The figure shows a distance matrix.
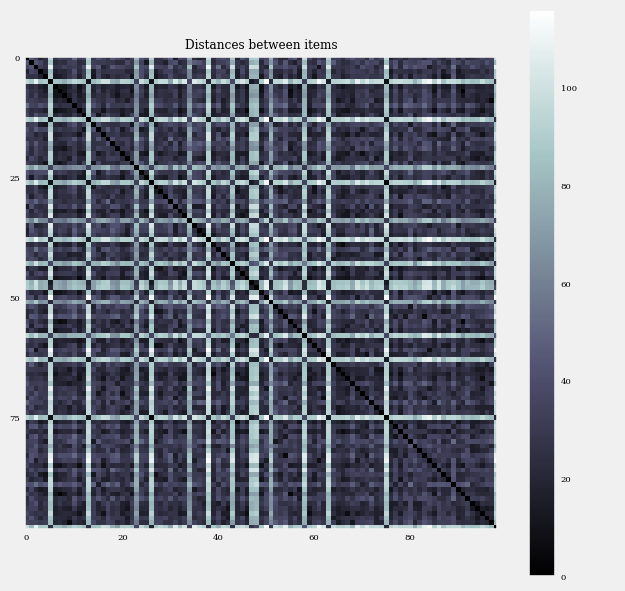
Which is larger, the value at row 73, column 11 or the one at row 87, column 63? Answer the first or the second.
the second
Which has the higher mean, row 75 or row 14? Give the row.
75
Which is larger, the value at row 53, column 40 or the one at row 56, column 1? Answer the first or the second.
the first
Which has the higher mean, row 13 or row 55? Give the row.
13
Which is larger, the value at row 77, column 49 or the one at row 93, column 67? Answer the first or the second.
the first
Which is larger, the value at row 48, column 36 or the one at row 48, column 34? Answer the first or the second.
the first
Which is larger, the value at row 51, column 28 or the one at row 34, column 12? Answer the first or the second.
the first
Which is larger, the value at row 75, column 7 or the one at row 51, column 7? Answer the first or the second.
the first
